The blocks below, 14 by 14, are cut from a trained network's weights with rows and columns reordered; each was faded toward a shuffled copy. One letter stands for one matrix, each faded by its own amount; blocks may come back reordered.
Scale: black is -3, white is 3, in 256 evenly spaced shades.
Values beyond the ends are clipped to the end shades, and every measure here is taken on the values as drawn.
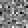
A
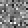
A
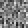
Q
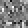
A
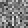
Q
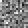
Q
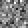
A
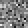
A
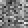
Q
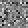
A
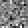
A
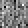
Q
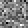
A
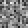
Q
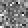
A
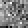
A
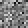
Q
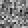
A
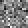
A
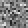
A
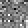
A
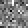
A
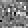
A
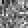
A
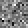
A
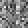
Q
